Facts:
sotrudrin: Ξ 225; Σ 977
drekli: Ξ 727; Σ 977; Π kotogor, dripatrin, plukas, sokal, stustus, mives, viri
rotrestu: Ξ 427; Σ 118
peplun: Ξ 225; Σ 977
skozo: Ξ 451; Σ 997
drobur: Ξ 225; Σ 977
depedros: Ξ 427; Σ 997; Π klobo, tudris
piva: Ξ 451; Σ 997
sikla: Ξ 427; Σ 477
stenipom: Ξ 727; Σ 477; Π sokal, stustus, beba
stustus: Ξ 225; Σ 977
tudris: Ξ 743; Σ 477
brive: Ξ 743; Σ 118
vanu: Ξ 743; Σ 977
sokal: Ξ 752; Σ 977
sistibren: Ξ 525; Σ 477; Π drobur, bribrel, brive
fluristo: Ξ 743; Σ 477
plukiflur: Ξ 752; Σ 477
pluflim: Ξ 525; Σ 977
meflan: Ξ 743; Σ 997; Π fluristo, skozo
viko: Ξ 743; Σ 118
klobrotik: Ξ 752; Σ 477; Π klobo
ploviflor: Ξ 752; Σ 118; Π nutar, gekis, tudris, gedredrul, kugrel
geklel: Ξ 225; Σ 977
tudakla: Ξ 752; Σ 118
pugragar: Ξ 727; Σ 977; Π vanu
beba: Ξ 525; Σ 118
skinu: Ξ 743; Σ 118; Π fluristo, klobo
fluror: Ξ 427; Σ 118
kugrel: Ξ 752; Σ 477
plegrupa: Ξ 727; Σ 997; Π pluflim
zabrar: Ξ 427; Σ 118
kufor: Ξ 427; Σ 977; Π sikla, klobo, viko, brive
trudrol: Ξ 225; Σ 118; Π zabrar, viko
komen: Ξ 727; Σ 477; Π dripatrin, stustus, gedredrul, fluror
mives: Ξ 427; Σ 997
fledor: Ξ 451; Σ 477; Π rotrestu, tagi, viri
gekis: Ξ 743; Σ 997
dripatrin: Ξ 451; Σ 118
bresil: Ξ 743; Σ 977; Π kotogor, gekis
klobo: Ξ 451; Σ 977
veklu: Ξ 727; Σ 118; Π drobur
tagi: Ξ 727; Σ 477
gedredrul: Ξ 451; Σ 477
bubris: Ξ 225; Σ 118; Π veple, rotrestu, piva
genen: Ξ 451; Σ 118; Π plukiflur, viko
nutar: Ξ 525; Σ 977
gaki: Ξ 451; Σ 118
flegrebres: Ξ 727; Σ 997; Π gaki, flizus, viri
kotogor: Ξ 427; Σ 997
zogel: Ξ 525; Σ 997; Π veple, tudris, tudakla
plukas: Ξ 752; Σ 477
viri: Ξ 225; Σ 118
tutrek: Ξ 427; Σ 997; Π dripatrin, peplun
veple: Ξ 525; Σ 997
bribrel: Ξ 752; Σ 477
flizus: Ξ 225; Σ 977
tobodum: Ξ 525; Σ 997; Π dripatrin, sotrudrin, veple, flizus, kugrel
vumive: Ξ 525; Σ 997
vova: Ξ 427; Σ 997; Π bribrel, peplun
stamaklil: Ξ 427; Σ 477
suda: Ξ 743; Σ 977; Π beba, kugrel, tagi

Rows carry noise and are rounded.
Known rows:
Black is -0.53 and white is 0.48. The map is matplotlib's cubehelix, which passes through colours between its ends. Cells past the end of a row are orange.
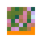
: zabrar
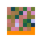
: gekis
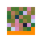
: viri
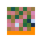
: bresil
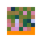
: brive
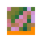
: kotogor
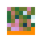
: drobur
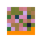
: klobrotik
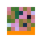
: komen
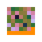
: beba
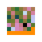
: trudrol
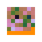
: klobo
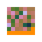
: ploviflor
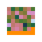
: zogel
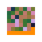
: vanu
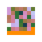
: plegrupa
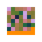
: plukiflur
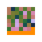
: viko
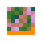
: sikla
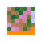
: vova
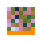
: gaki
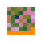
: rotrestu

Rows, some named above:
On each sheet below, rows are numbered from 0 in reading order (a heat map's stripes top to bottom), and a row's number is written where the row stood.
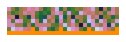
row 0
klobo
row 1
sikla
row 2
bubris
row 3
gaki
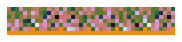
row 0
skinu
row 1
tagi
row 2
dripatrin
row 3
klobrotik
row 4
viri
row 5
tagi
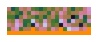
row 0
tudris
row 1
suda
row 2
genen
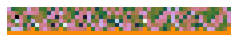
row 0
piva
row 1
flegrebres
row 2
drekli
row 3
fluristo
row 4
sistibren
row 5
kotogor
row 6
sokal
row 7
stamaklil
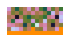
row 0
gedredrul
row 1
veklu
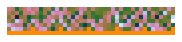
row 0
fledor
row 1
mives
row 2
kugrel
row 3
kufor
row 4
pugragar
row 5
peplun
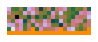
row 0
skozo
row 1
meflan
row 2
fluror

